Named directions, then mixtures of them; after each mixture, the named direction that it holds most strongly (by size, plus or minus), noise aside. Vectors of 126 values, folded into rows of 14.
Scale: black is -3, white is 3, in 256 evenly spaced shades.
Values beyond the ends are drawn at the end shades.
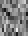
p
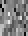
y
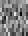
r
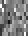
y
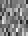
r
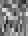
p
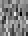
r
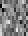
y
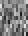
r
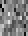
y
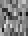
p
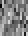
y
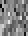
y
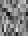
p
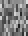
r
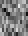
p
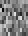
r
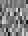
r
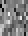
y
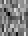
p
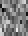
p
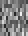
r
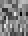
r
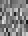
r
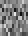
r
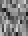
p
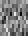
r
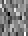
y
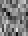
p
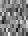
r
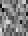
p
